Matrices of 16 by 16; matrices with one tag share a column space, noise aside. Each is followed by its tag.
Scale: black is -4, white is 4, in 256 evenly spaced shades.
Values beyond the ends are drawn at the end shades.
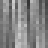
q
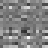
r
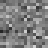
r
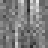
q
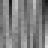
q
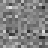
r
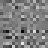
r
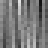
q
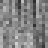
q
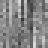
q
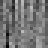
q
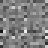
r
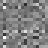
r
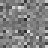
r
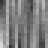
q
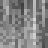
q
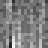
q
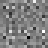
r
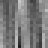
q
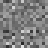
r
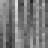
q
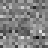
r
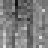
q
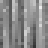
q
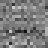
r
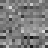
r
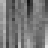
q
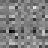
r
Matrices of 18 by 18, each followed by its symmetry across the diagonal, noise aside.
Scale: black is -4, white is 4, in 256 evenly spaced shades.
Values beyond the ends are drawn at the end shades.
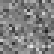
antisymmetric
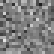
antisymmetric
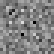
symmetric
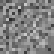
symmetric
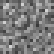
symmetric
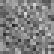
antisymmetric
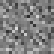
antisymmetric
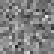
antisymmetric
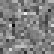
antisymmetric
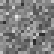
symmetric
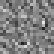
antisymmetric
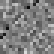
symmetric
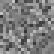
symmetric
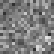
symmetric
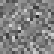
symmetric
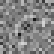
symmetric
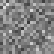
symmetric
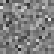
antisymmetric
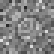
symmetric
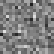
antisymmetric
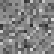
symmetric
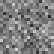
antisymmetric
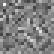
symmetric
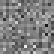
antisymmetric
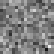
antisymmetric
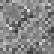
symmetric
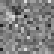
antisymmetric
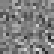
antisymmetric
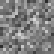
symmetric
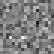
antisymmetric
